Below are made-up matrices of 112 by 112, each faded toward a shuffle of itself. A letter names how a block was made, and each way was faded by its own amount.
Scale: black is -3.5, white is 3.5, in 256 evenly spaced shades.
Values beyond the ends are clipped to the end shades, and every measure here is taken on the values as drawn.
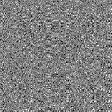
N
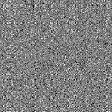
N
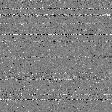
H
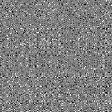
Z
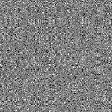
N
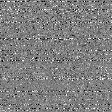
H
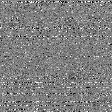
H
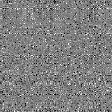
Z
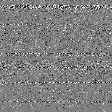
H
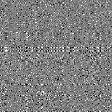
Z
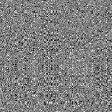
N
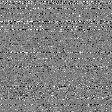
H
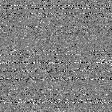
H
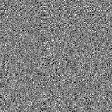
N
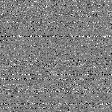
H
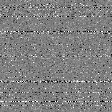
H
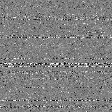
H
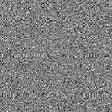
N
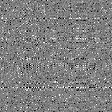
Z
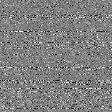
H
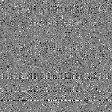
Z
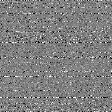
H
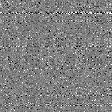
Z
